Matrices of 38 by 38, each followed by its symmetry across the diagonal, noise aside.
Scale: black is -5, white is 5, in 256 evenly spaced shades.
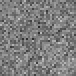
symmetric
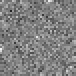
symmetric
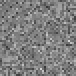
symmetric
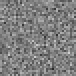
antisymmetric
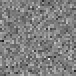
neither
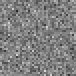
neither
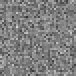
antisymmetric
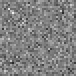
symmetric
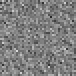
antisymmetric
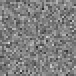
antisymmetric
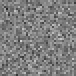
neither
